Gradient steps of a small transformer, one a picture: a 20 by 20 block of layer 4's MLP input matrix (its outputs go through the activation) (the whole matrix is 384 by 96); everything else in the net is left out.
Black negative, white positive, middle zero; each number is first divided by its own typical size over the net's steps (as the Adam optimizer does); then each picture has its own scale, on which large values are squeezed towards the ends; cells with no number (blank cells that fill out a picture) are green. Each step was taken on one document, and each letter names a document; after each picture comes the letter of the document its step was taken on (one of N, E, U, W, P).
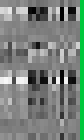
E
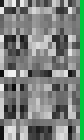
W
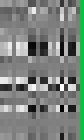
E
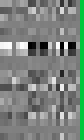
E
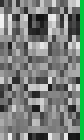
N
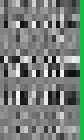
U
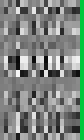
U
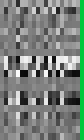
U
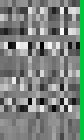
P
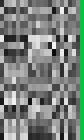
W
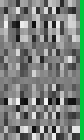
U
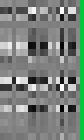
E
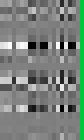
E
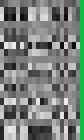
W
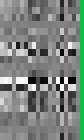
E
